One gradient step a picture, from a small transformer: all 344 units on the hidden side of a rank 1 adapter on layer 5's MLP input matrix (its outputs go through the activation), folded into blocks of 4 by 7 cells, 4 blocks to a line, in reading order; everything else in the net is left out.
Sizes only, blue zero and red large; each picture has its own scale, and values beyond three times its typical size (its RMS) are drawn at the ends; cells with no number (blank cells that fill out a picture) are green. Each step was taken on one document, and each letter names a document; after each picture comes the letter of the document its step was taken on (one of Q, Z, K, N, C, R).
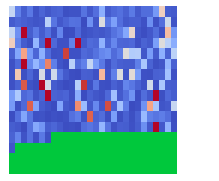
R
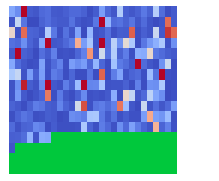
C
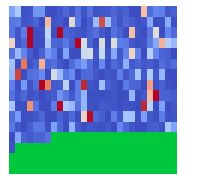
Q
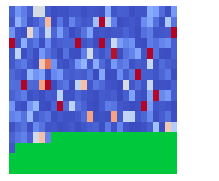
Q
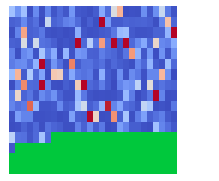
R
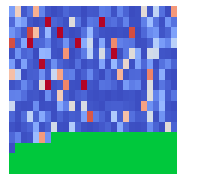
Q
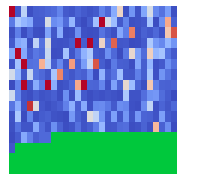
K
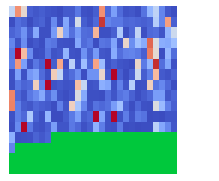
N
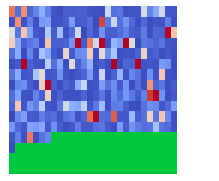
C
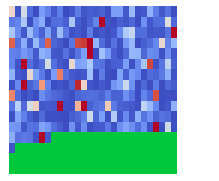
R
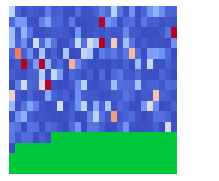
R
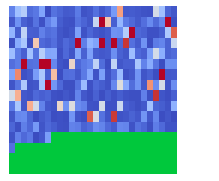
K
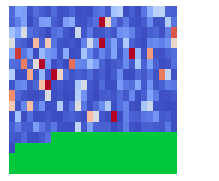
R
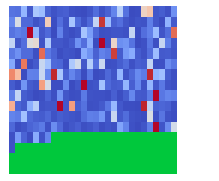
Q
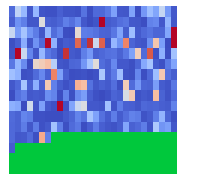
K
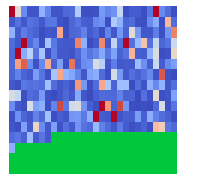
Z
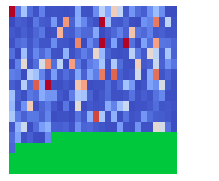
N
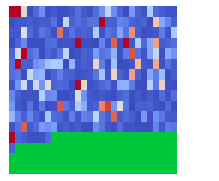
N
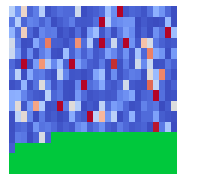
K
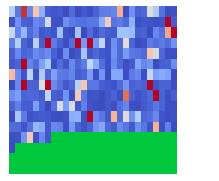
K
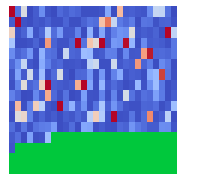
C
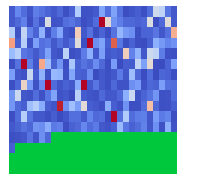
R
